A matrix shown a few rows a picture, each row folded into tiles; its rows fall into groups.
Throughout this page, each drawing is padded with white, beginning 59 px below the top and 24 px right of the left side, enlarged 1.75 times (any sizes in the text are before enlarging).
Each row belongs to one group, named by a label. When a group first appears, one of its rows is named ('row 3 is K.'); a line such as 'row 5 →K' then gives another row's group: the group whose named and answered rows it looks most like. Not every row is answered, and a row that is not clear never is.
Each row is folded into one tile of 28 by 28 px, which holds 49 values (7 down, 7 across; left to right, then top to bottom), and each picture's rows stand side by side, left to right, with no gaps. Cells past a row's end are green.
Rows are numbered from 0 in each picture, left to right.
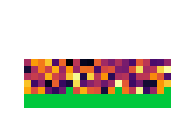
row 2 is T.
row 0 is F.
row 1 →T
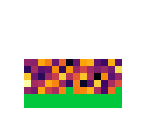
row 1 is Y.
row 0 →F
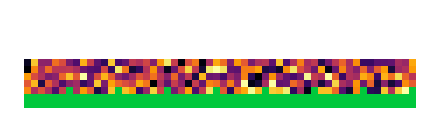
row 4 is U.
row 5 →F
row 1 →Y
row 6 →Y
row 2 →U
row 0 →F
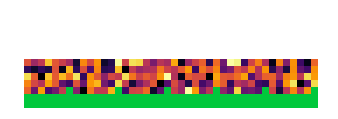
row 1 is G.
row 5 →G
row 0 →F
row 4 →F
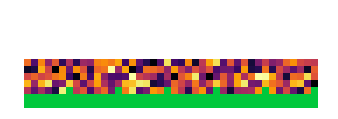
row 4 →G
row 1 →U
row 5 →F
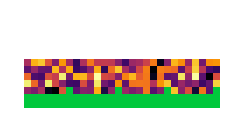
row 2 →G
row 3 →U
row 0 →F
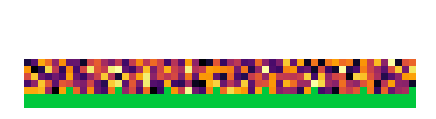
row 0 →Y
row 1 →T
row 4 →Y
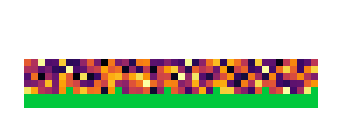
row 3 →U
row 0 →Y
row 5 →T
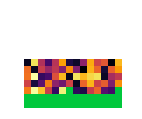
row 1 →G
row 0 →Y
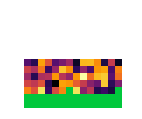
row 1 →F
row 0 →T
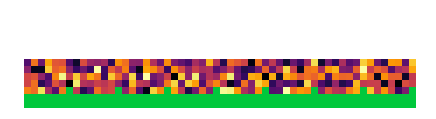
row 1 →G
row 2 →U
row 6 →T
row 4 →Y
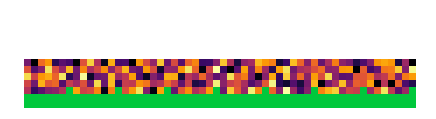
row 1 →Y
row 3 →T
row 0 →G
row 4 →U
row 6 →Y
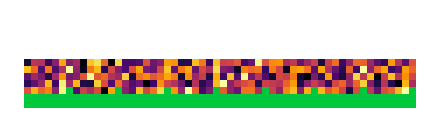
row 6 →Y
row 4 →U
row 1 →G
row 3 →T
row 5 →U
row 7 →T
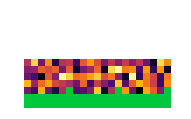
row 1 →G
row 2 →U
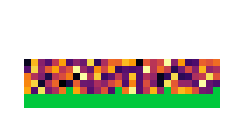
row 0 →F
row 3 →F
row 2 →U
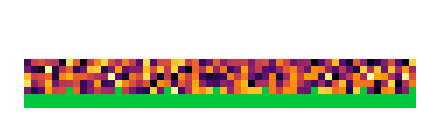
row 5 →F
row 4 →U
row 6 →Y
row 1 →G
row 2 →U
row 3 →U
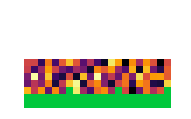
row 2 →G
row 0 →U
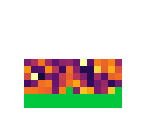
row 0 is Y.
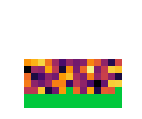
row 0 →F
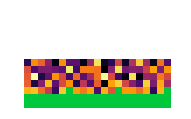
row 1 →T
